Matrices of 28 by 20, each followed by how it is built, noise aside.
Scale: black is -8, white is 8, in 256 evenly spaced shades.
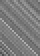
Toeplitz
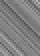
Toeplitz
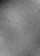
smooth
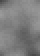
smooth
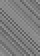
Toeplitz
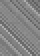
Toeplitz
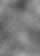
smooth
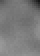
smooth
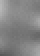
smooth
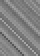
Toeplitz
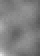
smooth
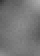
smooth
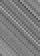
Toeplitz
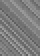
Toeplitz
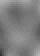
smooth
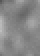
smooth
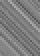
Toeplitz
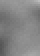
smooth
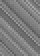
Toeplitz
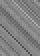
Toeplitz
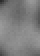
smooth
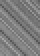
Toeplitz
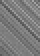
Toeplitz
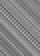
Toeplitz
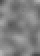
smooth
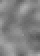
smooth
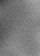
smooth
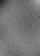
smooth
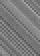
Toeplitz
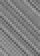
Toeplitz
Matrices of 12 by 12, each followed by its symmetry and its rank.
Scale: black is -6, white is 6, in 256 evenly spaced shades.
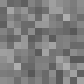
symmetric, full rank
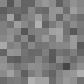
neither, full rank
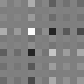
symmetric, rank one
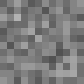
symmetric, full rank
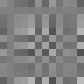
symmetric, rank one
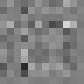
antisymmetric, rank two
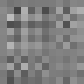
antisymmetric, rank two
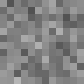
neither, full rank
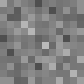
symmetric, full rank
